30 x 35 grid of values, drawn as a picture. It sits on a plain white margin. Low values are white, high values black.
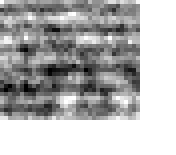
Stripes: horizontal, repeating 6 times. Grain: streaks across. Average level on the scale: 50%.
